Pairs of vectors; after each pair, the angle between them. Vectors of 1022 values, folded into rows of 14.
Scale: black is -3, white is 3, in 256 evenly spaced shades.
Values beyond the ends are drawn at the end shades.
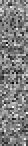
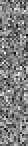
orthogonal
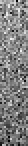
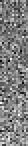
partly opposed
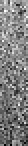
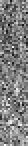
partly opposed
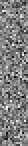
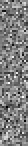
nearly opposite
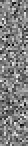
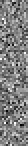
nearly parallel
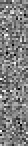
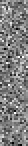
orthogonal
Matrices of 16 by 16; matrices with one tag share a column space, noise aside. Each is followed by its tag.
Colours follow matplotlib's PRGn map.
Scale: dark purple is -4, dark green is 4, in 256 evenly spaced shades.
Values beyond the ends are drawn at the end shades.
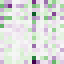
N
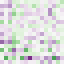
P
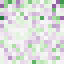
N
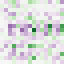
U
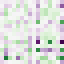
P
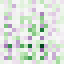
U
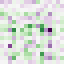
U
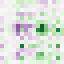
U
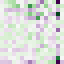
N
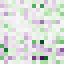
P
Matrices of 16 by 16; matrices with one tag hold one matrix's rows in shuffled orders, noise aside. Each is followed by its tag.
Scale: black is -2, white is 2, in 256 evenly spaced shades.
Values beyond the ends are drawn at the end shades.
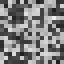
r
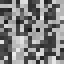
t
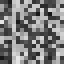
t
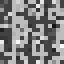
t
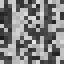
t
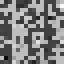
t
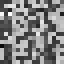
t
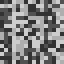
t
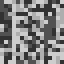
t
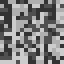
t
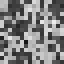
r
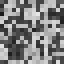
r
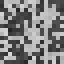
r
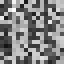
t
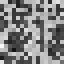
r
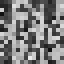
t
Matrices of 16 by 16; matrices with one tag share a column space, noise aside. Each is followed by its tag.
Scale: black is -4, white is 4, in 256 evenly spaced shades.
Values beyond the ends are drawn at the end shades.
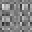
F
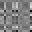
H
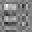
F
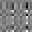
H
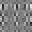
F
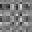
F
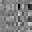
F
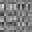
F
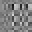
F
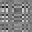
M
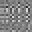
M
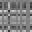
H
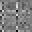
H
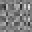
F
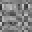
F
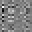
M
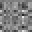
H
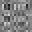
F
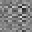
M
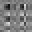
F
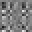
H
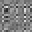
M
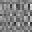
F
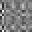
H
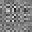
M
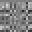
H
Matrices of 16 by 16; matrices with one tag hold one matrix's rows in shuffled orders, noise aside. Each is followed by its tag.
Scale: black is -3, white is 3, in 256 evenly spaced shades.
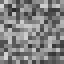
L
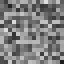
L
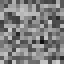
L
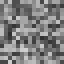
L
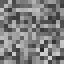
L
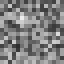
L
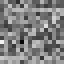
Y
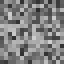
Y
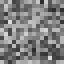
L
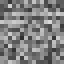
Y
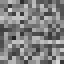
Y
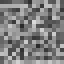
Y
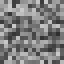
L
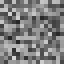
L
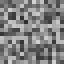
Y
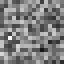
L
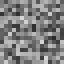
L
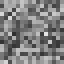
L
